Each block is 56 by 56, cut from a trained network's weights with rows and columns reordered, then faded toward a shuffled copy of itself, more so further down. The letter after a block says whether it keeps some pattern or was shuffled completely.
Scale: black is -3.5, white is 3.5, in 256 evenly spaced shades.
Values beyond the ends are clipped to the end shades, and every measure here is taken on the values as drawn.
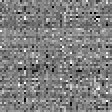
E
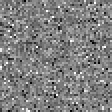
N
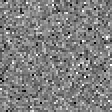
N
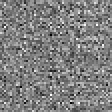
E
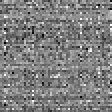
E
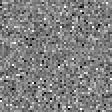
N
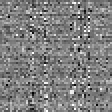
E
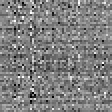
E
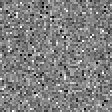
N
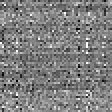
E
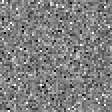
N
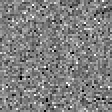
N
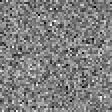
N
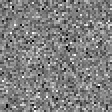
N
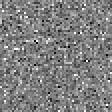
N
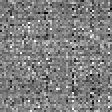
E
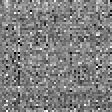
E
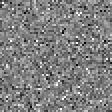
N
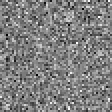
E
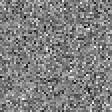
N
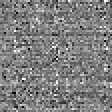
E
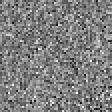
N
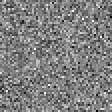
N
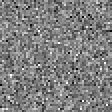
N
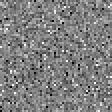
N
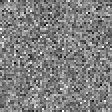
N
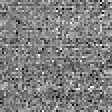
E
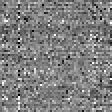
E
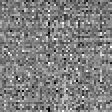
E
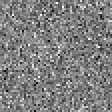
N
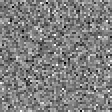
N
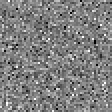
N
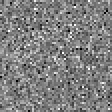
N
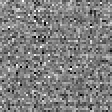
E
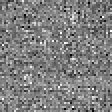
E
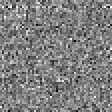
E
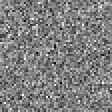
N
